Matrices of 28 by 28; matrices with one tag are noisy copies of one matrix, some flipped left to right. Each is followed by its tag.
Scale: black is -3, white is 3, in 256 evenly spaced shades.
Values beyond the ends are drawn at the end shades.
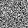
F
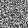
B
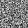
B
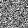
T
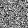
T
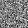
B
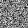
T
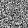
B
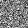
T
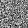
B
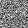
F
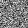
T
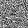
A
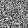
B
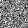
T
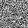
A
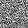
A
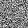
A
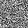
A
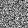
T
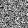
T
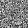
B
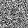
A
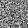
B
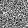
F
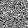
F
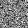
T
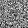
B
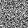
F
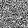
A
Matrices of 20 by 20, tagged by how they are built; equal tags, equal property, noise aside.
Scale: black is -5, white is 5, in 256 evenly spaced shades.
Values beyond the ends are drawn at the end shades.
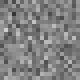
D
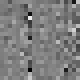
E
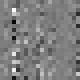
E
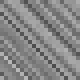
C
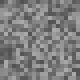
D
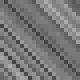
C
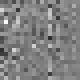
E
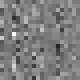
E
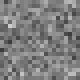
D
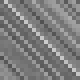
C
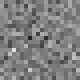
D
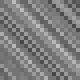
C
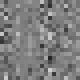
E
